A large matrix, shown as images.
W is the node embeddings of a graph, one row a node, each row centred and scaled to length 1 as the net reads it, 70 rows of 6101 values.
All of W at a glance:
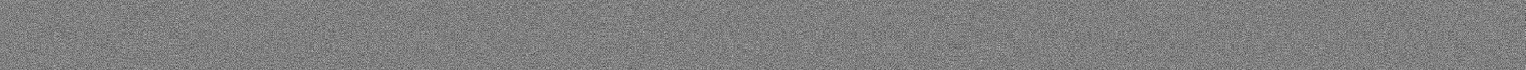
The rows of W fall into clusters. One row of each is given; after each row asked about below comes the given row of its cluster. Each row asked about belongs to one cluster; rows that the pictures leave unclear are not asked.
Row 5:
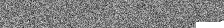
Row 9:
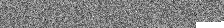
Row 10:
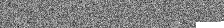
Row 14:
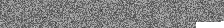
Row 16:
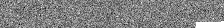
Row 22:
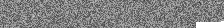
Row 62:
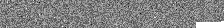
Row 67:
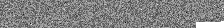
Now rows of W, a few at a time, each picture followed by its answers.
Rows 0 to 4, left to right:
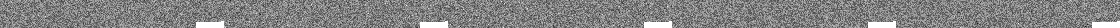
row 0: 22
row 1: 10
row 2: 9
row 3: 9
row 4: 67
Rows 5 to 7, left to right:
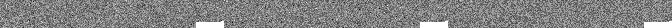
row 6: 62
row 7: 62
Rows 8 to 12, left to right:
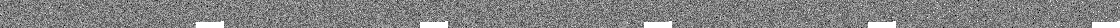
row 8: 5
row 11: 14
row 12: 22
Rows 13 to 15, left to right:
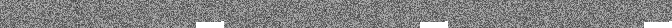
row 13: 9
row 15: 62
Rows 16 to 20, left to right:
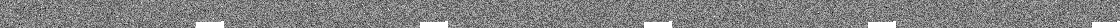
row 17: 62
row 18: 67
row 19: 62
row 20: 5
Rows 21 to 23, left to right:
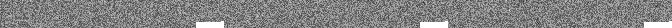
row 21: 67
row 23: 9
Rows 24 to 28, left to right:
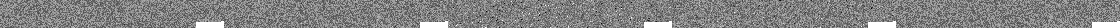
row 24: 16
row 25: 9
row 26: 14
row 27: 67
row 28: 9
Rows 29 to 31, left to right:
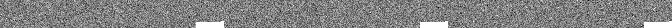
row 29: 5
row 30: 62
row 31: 10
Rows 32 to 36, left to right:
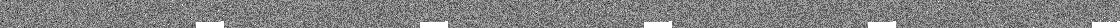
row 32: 10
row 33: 67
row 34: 67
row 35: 10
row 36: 9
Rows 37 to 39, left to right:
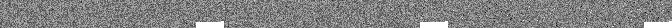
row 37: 10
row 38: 67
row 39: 22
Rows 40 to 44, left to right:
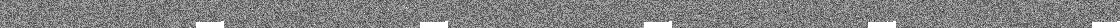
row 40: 10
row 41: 62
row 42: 5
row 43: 22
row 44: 16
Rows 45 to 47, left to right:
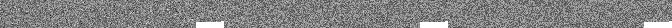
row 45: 67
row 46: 5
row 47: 16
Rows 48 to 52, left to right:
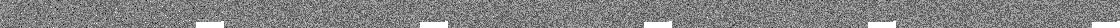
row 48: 16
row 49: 5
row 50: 22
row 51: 62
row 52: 5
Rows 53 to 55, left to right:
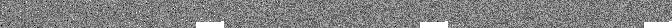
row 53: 14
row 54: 9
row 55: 22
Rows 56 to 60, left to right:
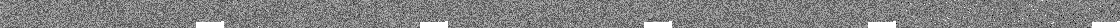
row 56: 16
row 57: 14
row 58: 67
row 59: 62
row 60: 16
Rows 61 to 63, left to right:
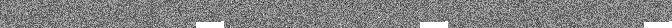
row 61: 14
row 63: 9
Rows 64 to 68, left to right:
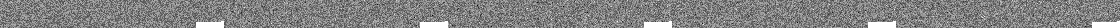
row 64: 22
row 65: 10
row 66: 9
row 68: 67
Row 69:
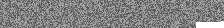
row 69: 10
